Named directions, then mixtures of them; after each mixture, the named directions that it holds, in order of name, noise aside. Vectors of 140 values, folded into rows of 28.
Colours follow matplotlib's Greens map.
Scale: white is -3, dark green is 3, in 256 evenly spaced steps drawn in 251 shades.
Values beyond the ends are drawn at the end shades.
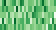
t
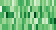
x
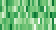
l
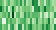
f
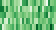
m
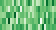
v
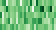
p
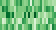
f, l, x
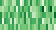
p, t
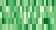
p, v, x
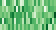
t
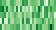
m, t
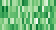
m, x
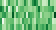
f, m, t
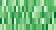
t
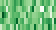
l, p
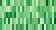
t, v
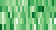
f, l, p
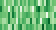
f, v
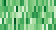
t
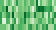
f, p, x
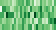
x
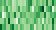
l, p, v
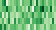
p, t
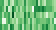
f, p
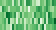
v, x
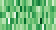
v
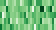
l, p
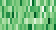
f, p, x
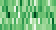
l, t, x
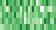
p, v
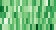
m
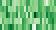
l, m, x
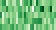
p
